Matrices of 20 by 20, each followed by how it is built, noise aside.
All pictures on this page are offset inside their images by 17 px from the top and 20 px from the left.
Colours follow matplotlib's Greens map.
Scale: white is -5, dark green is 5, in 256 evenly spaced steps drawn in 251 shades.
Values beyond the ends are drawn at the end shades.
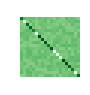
diagonal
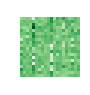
uneven columns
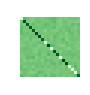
diagonal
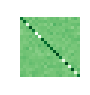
diagonal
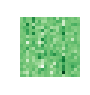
uneven columns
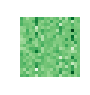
uneven columns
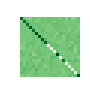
diagonal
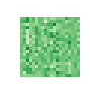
uneven columns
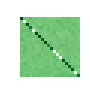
diagonal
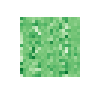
uneven columns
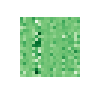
uneven columns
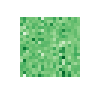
uneven columns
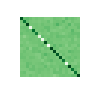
diagonal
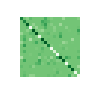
diagonal
